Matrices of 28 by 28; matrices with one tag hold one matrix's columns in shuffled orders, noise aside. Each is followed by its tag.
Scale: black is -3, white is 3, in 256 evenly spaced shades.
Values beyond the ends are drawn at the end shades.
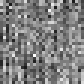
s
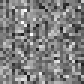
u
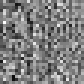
u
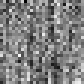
s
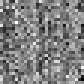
u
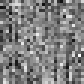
s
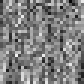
s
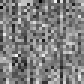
s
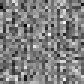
u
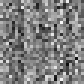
u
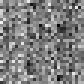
u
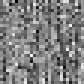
s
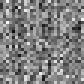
u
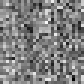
u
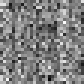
u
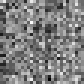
u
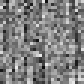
s
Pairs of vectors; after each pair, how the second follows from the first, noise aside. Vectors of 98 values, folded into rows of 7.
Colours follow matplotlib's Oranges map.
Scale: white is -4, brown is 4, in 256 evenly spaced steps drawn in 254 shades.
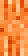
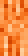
copied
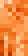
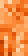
copied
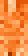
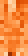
copied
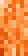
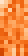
copied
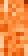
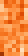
reversed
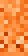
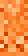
copied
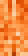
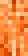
reversed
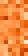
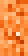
shuffled
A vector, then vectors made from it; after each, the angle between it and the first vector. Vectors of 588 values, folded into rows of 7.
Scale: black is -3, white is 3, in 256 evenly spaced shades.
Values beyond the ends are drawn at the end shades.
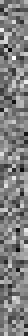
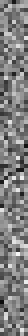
partly aligned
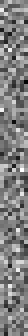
nearly opposite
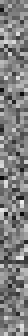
partly aligned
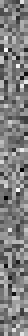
partly aligned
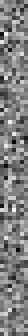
partly aligned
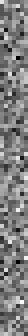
partly aligned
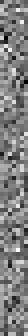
nearly opposite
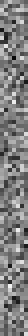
nearly opposite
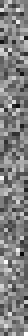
partly opposed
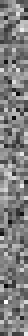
orthogonal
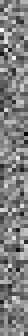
nearly parallel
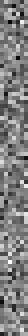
orthogonal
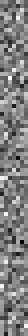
partly opposed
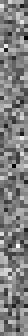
partly opposed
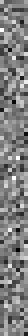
nearly parallel
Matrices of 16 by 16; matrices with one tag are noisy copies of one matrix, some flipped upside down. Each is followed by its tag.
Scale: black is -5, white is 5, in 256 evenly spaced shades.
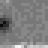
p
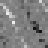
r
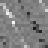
r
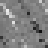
r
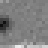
p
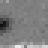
p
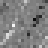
r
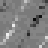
r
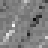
r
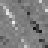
r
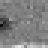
p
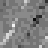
r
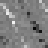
r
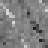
r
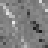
r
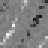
r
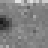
p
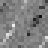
r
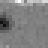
p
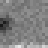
p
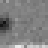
p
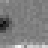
p
